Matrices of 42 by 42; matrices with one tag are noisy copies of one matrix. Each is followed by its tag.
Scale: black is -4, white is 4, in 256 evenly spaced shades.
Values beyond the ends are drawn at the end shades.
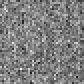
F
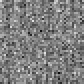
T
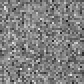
F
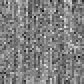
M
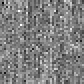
M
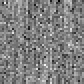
M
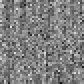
T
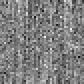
M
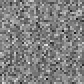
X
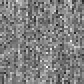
M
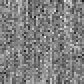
M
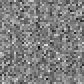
X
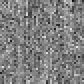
M
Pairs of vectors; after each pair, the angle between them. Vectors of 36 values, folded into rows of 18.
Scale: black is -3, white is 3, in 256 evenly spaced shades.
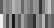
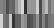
partly aligned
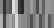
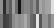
partly aligned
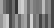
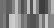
partly opposed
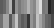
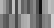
nearly opposite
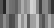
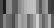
nearly parallel
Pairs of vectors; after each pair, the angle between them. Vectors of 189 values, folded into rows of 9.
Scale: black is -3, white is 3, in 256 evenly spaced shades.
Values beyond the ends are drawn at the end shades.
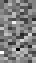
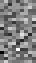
nearly opposite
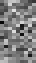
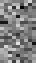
orthogonal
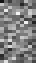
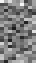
nearly opposite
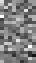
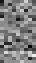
nearly opposite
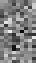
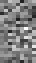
partly opposed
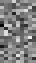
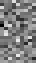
nearly parallel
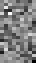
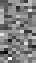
orthogonal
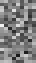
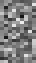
partly aligned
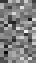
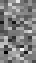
partly aligned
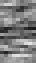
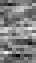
nearly opposite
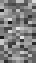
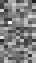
nearly opposite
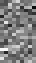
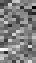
nearly parallel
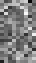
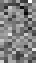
nearly opposite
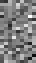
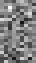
partly aligned
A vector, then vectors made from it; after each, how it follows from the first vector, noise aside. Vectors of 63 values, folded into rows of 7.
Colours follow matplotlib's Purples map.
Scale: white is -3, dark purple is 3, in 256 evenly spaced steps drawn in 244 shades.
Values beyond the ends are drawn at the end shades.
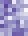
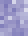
shrunk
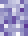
wrapped around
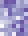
reversed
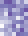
reversed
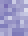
shrunk
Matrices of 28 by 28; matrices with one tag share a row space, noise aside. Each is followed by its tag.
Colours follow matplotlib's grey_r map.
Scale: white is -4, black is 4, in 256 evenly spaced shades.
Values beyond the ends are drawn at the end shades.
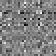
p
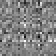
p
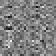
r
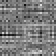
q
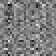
r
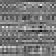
q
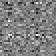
r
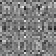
p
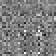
p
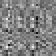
r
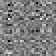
r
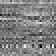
q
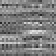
q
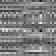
q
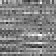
q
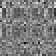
p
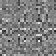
p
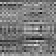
q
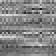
q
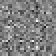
r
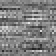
q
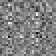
r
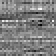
q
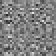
r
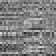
q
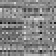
q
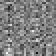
r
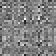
p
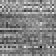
q
